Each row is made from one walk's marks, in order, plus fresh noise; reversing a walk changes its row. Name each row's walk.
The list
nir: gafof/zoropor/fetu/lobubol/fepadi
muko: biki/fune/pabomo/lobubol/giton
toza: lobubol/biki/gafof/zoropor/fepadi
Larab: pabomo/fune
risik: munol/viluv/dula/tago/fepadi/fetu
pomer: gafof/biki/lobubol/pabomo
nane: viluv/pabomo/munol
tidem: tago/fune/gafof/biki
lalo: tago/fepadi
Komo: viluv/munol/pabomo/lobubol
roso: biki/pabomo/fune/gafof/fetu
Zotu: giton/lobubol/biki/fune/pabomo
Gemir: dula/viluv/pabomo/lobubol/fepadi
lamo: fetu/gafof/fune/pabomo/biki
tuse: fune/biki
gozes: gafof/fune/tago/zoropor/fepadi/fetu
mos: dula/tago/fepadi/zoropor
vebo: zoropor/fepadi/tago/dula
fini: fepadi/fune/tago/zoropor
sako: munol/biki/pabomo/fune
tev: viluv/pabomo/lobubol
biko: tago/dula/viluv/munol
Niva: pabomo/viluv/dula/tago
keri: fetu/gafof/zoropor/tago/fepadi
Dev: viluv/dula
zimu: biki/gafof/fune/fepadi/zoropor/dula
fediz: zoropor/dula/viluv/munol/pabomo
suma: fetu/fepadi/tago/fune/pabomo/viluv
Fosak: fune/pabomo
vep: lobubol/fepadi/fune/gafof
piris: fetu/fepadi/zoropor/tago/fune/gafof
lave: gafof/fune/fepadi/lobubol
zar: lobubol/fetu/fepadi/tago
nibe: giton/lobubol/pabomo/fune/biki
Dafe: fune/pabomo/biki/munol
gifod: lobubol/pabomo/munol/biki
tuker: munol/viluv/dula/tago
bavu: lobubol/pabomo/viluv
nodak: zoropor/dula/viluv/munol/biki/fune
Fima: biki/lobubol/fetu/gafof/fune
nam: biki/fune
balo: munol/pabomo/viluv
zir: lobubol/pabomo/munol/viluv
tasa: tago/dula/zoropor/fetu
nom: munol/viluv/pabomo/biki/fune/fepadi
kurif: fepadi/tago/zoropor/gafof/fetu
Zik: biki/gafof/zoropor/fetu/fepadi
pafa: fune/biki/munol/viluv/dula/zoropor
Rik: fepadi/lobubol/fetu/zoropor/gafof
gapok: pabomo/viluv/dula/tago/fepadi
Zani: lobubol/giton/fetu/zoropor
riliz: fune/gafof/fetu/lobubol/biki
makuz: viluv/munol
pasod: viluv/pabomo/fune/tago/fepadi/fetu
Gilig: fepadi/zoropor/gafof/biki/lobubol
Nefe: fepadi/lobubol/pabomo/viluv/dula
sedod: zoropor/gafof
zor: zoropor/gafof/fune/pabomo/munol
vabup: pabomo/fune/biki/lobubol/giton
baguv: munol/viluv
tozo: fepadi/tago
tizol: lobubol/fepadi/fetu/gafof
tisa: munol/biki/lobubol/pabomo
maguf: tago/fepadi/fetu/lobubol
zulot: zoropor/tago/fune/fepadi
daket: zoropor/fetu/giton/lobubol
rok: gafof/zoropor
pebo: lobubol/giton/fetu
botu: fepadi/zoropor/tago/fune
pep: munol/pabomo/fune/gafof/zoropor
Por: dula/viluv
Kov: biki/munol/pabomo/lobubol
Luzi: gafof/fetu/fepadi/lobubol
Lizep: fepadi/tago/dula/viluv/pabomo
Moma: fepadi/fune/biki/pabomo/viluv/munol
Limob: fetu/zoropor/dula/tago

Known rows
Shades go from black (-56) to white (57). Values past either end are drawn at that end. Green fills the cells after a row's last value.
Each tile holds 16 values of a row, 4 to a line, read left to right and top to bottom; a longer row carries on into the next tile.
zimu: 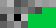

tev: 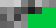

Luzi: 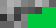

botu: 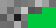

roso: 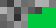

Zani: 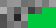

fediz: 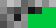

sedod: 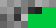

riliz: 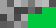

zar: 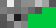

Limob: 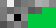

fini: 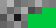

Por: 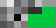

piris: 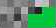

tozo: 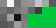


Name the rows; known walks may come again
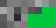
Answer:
kurif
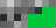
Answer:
Gemir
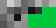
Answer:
fediz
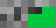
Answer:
Rik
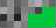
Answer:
Zik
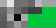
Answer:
Nefe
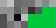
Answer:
pafa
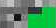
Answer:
Lizep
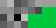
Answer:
zimu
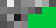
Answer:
zar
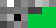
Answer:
tuker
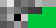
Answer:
Dev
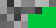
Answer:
lamo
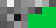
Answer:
tozo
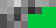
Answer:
daket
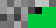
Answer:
vep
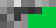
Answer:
tisa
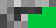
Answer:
gifod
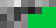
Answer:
Kov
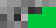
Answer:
rok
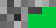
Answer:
sako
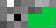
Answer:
Limob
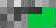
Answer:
pomer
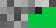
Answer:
tidem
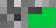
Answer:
Zotu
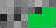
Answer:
toza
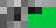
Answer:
zor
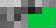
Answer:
tev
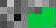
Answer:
risik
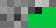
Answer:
piris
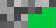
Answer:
riliz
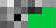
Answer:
Por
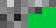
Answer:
keri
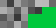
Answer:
Fima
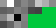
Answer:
Niva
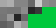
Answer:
suma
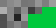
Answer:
Zani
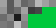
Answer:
Larab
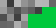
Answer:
nibe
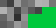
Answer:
roso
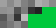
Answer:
sedod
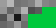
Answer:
fini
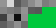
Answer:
mos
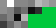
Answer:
biko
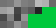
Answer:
tizol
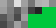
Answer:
vabup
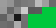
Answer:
botu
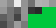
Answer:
muko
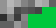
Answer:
Luzi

